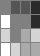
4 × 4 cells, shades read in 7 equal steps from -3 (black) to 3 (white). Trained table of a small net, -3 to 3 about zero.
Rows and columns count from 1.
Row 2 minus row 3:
1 0 -1 -4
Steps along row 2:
down same down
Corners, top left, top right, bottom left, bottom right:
0 -2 3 1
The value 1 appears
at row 3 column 3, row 4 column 3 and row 4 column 4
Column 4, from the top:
-2 -2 2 1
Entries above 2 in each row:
0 1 0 1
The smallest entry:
-2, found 2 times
